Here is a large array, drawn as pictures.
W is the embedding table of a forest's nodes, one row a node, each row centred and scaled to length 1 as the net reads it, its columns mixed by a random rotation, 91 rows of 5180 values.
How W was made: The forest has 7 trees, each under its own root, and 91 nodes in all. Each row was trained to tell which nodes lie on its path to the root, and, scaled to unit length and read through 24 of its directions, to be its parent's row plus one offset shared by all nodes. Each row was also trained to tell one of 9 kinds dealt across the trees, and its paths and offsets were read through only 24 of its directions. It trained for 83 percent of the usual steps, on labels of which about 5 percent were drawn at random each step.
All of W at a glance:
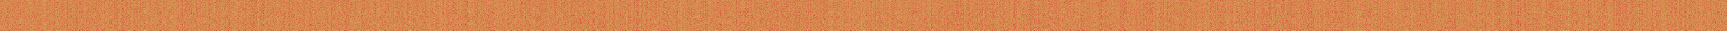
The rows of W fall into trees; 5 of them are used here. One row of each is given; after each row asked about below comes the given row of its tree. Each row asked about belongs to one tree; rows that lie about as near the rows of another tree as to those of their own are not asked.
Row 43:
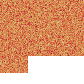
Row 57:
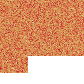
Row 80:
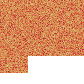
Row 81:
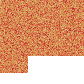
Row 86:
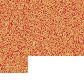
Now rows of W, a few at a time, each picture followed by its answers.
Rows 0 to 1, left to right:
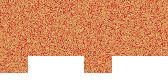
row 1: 57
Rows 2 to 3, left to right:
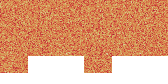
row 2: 80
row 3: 80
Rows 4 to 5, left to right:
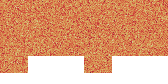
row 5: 80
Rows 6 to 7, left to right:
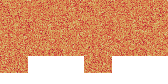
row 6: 43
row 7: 43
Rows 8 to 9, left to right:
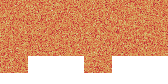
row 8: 86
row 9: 43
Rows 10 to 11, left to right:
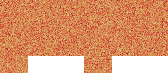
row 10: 81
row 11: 80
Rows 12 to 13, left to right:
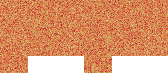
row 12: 80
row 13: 57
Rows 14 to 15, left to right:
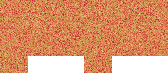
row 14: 81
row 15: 43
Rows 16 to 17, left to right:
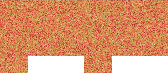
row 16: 86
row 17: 80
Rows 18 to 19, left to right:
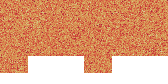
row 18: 81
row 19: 57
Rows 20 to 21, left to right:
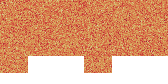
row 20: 86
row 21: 43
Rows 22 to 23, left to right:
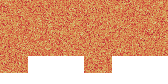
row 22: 43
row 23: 80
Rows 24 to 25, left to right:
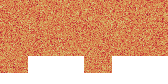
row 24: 57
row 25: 81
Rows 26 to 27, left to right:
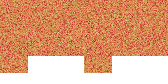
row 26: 80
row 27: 81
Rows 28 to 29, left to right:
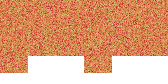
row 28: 57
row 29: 81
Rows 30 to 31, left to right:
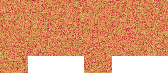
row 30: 80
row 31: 86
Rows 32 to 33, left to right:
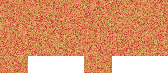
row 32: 57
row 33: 81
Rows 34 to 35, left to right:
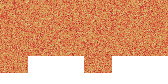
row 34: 81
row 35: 86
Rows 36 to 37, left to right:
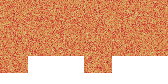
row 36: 57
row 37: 80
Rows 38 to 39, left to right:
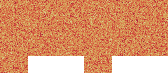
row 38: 80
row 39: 86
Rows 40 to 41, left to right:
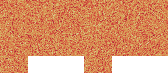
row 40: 86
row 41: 43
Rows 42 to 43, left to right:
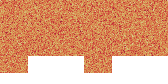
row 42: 81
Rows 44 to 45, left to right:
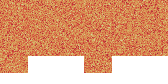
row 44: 86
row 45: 80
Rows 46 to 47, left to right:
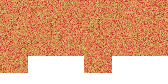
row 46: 80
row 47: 80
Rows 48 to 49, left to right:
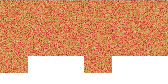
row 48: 81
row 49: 81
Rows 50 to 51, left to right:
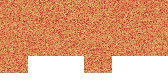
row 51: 80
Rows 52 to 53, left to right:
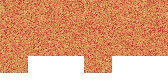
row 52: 81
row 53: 81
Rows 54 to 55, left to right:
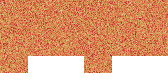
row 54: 86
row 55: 86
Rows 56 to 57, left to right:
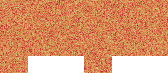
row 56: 57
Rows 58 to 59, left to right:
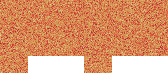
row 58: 86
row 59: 86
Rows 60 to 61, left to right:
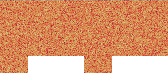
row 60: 86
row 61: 43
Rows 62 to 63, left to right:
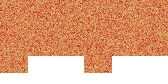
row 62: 57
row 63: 86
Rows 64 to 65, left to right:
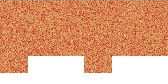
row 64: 43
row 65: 86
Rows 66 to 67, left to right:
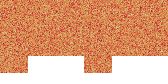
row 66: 86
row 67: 57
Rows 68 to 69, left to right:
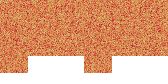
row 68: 57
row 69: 57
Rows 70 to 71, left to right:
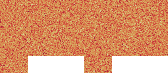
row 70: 80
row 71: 43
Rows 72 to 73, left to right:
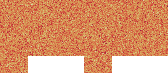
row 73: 80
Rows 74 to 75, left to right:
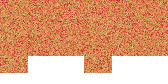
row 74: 80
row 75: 80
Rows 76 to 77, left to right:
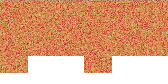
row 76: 81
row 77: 57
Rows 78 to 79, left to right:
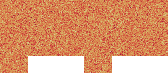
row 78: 43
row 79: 81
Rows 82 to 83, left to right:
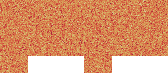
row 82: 57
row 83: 86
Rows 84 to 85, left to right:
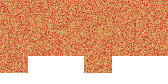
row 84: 43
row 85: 80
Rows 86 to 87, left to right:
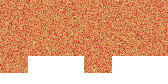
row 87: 57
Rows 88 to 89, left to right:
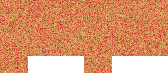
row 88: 80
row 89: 81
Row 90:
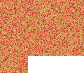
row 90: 86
